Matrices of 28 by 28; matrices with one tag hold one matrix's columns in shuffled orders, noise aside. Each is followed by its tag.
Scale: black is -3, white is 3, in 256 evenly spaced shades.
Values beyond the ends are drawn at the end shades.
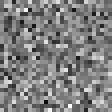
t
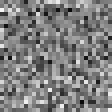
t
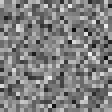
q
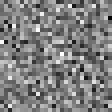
q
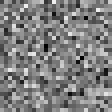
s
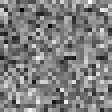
t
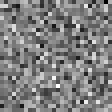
q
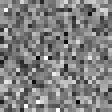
t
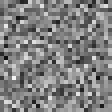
q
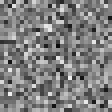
q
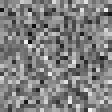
t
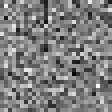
s
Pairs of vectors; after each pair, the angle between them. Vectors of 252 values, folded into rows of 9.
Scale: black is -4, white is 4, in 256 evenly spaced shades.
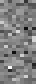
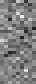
partly aligned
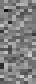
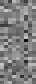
partly opposed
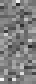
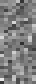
partly aligned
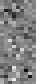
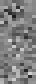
nearly parallel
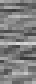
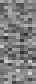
partly aligned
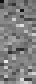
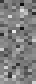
orthogonal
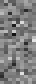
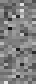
orthogonal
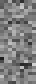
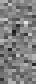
partly opposed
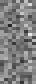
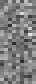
nearly parallel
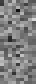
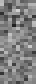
partly opposed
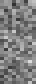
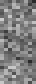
nearly opposite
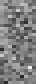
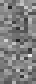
partly aligned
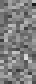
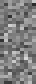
nearly parallel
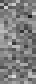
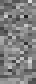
orthogonal
